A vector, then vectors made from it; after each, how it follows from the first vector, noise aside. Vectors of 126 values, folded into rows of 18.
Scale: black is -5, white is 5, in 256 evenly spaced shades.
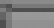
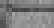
copied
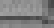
reversed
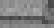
reversed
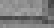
reversed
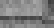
reversed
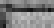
scaled up
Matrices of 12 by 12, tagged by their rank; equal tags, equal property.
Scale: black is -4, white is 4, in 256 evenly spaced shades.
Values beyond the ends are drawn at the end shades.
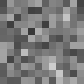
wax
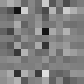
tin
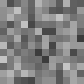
wax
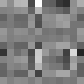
tin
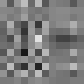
tin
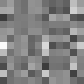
tin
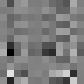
tin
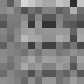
tin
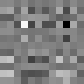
tin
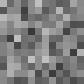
wax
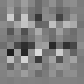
tin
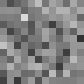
wax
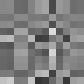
tin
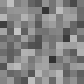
wax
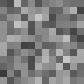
wax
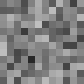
wax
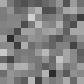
wax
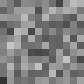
wax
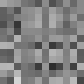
tin
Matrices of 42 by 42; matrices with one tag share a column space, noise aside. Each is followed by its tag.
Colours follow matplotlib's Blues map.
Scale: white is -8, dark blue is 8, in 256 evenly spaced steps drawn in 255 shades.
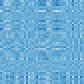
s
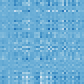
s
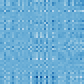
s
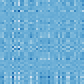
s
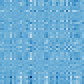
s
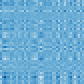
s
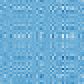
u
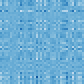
s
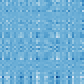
s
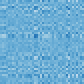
u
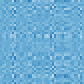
u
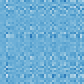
u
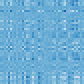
s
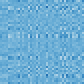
u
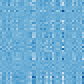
s
